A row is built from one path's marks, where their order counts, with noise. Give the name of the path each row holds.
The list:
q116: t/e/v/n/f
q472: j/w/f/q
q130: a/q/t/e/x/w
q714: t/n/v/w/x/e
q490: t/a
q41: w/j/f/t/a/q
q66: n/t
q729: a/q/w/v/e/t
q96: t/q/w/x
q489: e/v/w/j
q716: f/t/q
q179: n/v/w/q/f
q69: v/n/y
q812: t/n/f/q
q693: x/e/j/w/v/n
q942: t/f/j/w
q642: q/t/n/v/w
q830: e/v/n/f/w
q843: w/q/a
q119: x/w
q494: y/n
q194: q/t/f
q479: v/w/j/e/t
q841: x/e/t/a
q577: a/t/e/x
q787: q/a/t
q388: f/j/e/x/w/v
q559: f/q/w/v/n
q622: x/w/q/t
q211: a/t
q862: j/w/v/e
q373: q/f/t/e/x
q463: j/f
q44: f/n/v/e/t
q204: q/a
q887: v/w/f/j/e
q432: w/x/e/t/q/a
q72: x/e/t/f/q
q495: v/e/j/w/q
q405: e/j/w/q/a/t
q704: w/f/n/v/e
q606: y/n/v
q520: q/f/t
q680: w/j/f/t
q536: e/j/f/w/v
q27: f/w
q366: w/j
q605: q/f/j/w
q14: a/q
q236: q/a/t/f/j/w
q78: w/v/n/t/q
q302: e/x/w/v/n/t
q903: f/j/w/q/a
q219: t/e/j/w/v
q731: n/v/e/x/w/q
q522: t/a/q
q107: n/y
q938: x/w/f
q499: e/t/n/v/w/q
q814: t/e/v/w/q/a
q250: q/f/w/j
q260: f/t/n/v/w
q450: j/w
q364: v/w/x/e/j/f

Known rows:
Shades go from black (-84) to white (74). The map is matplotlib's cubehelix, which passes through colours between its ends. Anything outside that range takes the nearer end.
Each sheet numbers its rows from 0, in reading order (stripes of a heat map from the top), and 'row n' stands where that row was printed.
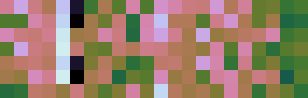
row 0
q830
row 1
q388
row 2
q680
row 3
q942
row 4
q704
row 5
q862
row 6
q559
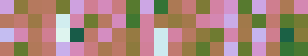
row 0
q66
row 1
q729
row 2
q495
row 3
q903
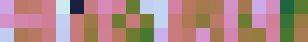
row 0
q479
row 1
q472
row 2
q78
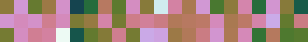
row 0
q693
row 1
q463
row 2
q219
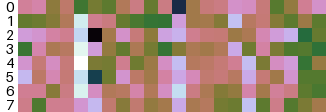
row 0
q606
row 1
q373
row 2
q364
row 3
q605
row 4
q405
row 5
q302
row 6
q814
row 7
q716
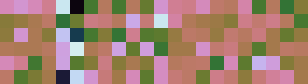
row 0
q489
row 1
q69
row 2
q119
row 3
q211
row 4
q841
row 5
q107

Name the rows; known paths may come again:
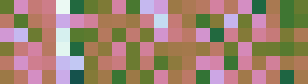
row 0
q219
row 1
q903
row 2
q72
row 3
q714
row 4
q194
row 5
q450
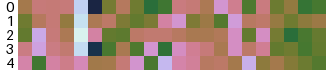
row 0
q704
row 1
q96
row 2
q942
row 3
q830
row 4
q44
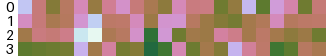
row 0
q731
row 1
q490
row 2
q520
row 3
q577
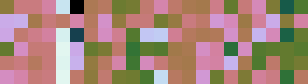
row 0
q887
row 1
q179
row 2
q479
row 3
q250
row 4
q729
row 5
q41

